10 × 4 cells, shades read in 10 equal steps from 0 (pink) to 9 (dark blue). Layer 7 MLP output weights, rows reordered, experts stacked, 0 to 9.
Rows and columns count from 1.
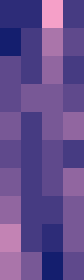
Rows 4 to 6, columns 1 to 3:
6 5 5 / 5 7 5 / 6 7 6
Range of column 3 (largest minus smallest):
9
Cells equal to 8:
3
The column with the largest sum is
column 2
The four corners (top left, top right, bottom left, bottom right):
8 7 3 6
